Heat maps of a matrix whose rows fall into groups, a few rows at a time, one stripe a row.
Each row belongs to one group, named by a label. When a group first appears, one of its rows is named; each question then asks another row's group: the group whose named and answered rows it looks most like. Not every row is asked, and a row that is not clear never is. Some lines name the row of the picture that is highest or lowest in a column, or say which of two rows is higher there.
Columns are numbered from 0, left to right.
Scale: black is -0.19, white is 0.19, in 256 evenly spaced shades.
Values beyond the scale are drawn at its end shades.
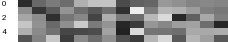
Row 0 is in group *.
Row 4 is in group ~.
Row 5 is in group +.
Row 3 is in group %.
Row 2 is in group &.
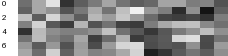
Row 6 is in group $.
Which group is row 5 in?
%
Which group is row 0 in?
+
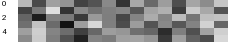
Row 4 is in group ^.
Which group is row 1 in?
+
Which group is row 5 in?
^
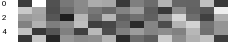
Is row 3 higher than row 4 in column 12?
Yes
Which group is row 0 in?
*
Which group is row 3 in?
%
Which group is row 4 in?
~
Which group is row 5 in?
*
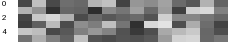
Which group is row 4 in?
%
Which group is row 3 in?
+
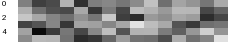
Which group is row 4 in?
~
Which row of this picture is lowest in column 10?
5
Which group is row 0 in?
~
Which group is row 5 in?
^
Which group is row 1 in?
%
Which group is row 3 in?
$
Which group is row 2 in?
%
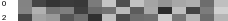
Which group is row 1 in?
^
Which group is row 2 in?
+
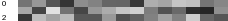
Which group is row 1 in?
$
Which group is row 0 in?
%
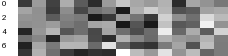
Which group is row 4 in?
+
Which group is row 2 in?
&
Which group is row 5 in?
&
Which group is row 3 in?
*
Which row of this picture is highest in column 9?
1
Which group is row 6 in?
*
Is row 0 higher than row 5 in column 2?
Yes
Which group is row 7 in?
&
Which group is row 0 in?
&
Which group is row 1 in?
~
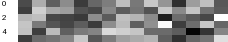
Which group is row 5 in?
$
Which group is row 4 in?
$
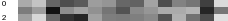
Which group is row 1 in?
%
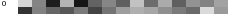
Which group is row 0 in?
~
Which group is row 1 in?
&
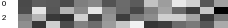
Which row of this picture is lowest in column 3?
2
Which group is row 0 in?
%
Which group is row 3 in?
$
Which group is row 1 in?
*
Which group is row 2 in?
%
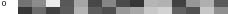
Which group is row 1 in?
&
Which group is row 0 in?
+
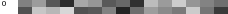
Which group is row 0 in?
%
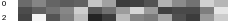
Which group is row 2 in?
&
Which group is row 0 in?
*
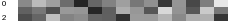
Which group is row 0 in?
^
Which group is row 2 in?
+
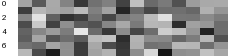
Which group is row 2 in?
&
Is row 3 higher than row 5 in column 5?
No
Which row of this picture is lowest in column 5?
3
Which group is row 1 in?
*
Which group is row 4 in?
%
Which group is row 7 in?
~
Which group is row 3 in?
&
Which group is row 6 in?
~
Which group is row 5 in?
*
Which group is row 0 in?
~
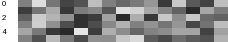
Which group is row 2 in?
+
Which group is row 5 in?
$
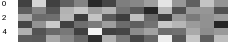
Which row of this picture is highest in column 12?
5
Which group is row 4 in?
~
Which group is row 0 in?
&
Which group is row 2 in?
~
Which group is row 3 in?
+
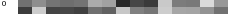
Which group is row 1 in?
&
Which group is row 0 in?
*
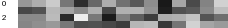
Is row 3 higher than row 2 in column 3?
Yes
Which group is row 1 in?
$
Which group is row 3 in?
~
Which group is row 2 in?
%
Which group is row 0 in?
^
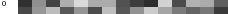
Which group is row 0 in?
*
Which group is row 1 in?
+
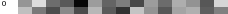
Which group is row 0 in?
^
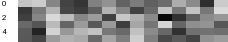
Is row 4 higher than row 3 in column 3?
Yes
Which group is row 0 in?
^
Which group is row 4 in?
$
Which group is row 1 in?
+
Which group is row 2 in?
$
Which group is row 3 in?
+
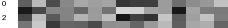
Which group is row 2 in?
*
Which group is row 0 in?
*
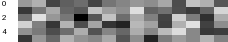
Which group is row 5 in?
*
